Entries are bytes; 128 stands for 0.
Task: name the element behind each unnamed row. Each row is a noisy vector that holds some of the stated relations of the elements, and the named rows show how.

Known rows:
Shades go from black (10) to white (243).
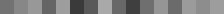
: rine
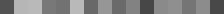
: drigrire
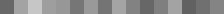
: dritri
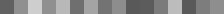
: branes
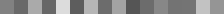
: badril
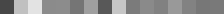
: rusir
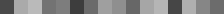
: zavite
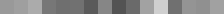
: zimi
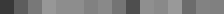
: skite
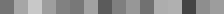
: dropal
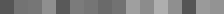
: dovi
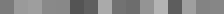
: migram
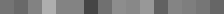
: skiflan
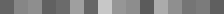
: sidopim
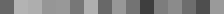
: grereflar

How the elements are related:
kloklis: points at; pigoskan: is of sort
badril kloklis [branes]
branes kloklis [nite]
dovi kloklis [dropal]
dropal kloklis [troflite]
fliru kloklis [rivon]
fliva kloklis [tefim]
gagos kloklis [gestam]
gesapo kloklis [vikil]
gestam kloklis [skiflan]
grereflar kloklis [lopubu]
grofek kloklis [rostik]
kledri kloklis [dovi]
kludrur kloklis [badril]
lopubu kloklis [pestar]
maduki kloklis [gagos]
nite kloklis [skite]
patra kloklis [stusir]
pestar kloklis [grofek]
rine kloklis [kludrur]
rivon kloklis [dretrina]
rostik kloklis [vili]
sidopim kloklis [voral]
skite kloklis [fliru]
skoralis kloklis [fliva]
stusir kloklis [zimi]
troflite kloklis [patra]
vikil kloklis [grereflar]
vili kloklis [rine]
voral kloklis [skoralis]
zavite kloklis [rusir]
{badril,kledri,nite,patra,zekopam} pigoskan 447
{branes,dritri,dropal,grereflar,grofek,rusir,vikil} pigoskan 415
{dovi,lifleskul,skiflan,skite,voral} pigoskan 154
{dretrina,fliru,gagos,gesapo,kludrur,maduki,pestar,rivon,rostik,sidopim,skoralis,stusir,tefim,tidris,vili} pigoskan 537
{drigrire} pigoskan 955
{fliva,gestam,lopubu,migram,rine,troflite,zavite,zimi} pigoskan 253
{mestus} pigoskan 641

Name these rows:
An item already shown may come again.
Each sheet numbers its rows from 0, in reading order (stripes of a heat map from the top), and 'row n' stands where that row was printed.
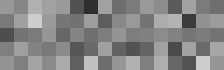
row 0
gestam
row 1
dropal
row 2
lifleskul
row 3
lopubu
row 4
kledri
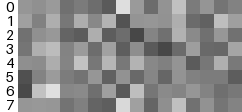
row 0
fliva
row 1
patra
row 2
stusir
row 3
grofek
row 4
zekopam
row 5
tidris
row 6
rusir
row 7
fliva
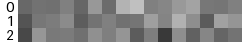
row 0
voral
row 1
dovi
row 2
gesapo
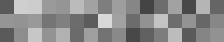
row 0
mestus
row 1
fliva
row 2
branes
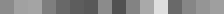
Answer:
troflite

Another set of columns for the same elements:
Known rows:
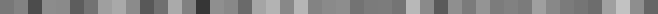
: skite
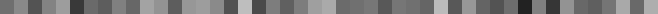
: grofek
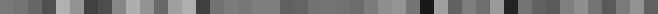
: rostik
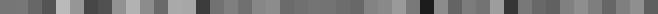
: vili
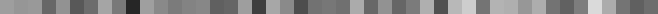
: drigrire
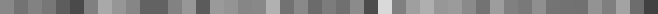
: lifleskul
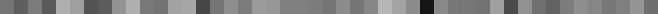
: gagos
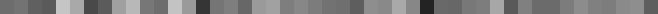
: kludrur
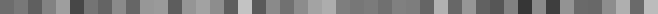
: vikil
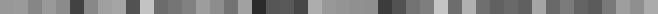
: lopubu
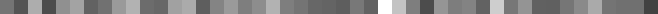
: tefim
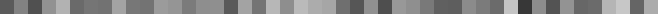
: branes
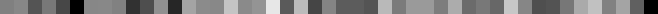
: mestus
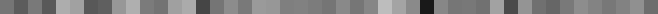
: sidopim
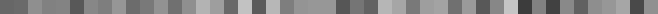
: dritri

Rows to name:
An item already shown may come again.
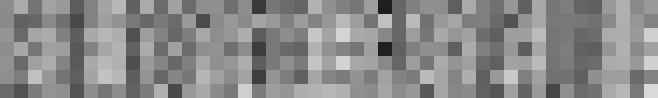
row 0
rine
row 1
dovi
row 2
troflite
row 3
rine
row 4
troflite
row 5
zimi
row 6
dropal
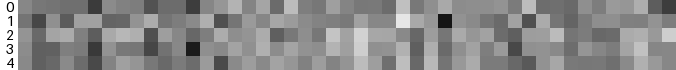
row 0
zekopam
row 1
stusir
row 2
troflite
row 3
patra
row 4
dovi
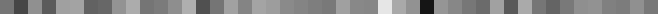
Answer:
stusir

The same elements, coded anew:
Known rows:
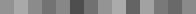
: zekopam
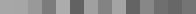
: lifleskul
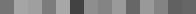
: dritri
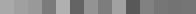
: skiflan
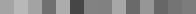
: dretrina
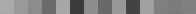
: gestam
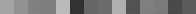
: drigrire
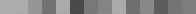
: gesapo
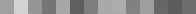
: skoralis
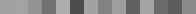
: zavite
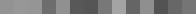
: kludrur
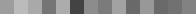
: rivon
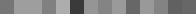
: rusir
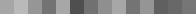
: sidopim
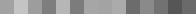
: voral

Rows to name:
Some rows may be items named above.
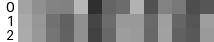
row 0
drigrire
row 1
patra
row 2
patra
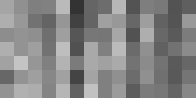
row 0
drigrire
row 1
patra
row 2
rine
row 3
lopubu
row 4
voral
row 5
branes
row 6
skite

